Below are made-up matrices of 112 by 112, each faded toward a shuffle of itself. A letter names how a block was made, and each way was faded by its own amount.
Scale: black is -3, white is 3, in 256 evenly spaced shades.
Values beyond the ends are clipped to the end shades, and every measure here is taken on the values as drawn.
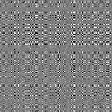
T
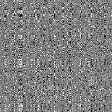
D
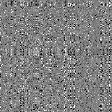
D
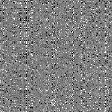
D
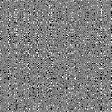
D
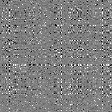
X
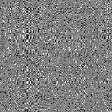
D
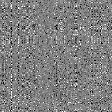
D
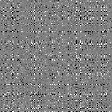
X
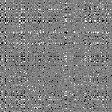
X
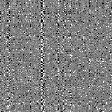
D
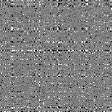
X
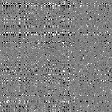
X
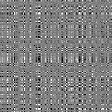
T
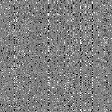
D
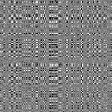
T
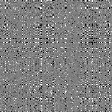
X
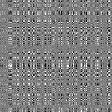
T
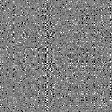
D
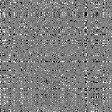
X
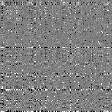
X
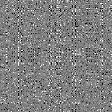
D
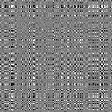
T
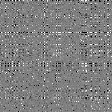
X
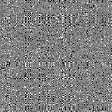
D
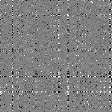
X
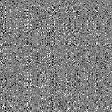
D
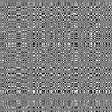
T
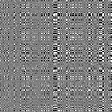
T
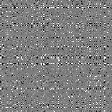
X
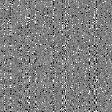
D
